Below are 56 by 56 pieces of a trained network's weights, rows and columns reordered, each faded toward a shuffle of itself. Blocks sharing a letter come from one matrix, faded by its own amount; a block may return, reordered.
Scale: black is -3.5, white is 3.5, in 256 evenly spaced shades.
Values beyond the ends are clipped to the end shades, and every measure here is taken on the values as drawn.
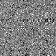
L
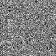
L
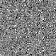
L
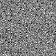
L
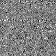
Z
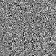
L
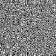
L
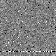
Z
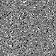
L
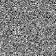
L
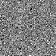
L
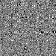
Z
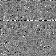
Z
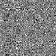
Z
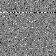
Z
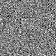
L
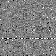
Z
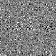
Z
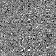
L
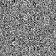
L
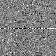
Z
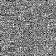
L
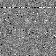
Z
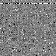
Z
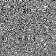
Z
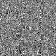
L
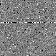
Z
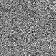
L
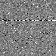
Z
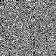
Z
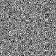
L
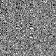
L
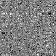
L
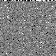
Z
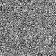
L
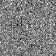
L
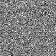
L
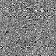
Z
